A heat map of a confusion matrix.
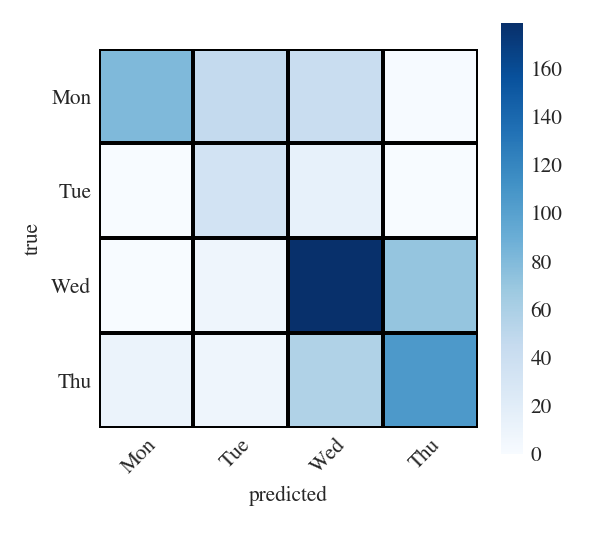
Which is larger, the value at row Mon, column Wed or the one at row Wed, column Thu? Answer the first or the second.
the second
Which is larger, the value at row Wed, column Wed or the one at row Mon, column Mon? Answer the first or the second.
the first
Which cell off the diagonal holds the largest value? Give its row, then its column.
Wed, Thu
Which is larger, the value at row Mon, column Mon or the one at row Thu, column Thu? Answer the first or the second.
the second
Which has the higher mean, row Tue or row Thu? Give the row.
Thu
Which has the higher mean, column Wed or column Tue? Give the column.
Wed
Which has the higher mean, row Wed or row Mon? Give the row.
Wed
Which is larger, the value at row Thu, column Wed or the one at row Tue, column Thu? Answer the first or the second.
the first
